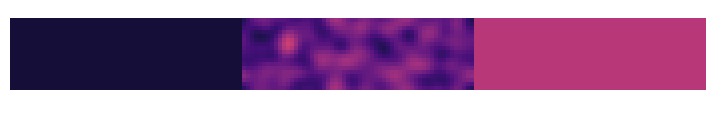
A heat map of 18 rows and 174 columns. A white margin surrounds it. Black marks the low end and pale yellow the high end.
The table splits into one row of 3 panels. Panel 1,1: very low, flat. Panel 1,2: low, blotchy. Panel 1,3: middling, flat.
